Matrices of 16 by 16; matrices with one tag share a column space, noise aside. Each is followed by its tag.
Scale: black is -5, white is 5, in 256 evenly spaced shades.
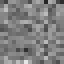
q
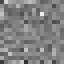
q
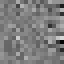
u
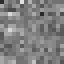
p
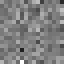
q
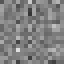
q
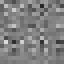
u
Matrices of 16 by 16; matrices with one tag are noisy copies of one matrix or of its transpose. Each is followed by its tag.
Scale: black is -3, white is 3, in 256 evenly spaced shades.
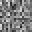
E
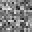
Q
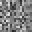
E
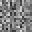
E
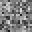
Q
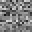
E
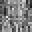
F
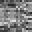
F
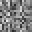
E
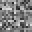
Q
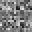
Q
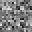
Q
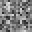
Q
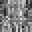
F
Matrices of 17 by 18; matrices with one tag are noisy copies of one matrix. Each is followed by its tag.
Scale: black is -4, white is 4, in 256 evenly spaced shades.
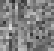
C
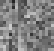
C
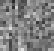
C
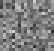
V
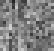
C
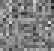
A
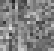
C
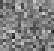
V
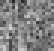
C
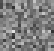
V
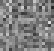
A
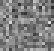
A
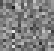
V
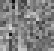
C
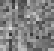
C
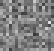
A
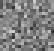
V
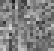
C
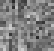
C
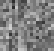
C
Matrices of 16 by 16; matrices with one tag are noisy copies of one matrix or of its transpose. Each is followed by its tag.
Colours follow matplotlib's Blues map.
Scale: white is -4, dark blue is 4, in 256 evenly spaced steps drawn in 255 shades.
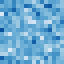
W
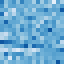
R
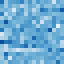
R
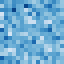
W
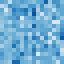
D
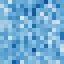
D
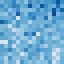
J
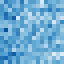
J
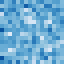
W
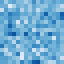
D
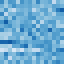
R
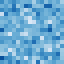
W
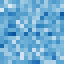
D
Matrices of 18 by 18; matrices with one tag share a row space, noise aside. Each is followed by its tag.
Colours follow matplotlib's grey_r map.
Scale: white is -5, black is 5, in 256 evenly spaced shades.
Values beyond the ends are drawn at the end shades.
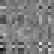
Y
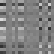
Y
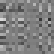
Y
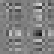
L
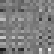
Y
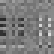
Y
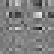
L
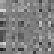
Y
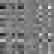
Y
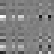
Y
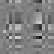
L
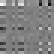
Y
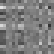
Y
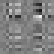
L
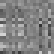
Y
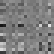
Y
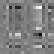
L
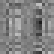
L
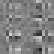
L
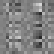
L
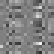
L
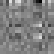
L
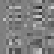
L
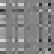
Y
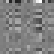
L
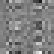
L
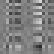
L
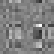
L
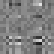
L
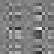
L
